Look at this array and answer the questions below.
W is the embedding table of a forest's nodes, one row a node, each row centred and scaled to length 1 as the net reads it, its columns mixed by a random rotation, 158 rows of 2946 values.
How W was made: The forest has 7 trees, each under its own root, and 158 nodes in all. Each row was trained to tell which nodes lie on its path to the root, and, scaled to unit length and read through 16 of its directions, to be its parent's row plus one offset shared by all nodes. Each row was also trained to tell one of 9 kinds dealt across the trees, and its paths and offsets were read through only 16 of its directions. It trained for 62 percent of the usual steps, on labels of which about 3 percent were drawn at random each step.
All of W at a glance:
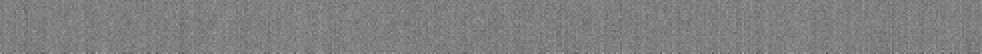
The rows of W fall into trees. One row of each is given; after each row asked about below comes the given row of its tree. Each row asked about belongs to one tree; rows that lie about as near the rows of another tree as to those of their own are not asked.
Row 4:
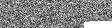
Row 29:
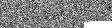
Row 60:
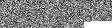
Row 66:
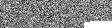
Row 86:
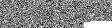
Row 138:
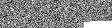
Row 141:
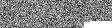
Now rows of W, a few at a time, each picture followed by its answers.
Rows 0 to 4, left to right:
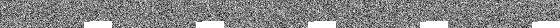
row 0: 29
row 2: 141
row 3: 66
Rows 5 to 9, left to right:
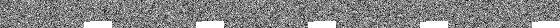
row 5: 86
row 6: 141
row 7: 86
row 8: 66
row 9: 60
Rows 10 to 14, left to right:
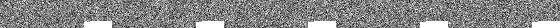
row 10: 4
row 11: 66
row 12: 66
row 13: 138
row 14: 29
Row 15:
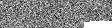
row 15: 138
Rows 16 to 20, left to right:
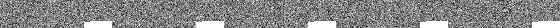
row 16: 60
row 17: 86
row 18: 86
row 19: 60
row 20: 29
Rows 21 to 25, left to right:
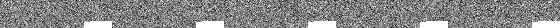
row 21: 141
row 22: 86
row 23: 138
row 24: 138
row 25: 66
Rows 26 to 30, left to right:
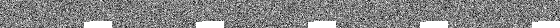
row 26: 29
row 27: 86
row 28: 66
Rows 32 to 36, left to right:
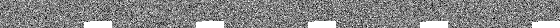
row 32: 86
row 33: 4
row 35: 60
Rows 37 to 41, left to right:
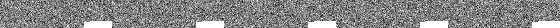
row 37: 141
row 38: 66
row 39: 86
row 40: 4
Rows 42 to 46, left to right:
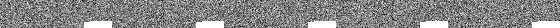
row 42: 138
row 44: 66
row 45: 4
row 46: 86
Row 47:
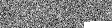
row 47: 141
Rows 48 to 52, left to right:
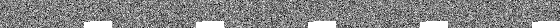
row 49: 141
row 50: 29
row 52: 60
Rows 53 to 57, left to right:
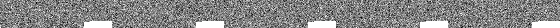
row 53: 141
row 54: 141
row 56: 66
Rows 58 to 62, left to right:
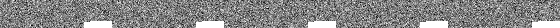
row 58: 86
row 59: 141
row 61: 138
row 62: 66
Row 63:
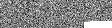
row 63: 66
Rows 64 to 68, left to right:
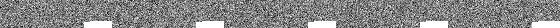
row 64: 86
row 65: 60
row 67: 66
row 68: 86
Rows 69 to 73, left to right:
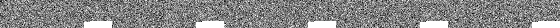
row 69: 4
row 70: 86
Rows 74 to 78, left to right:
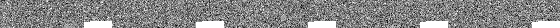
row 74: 66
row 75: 86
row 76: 141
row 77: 4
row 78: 86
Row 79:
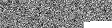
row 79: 86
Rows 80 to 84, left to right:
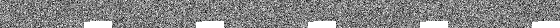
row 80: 66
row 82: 138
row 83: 66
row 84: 141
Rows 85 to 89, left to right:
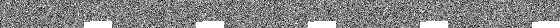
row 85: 66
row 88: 66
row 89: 60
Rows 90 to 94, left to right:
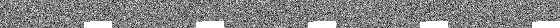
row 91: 4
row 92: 29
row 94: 4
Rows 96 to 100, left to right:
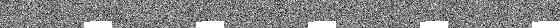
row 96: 86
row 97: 141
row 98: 29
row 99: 138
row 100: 86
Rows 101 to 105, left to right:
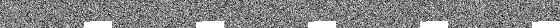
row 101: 141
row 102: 60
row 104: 4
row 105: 86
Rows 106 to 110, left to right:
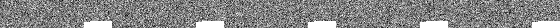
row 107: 66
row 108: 86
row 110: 29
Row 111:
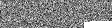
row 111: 66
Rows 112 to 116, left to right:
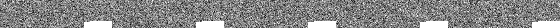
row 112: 29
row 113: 66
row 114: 138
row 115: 86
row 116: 66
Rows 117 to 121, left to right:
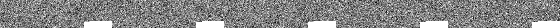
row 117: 141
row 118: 86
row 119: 4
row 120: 60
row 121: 138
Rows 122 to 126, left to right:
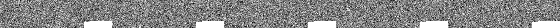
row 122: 4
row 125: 138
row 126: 138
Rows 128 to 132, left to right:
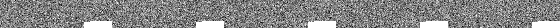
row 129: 141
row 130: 66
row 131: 66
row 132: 141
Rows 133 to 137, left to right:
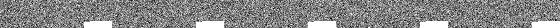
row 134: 60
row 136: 141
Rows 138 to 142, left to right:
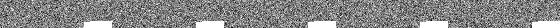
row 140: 86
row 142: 66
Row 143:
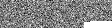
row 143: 86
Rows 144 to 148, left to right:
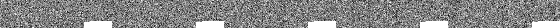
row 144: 141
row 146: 138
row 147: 66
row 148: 4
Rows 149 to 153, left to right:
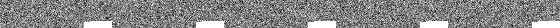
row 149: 141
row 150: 29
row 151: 86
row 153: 86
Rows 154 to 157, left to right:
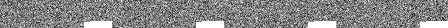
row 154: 66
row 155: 66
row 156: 141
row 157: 86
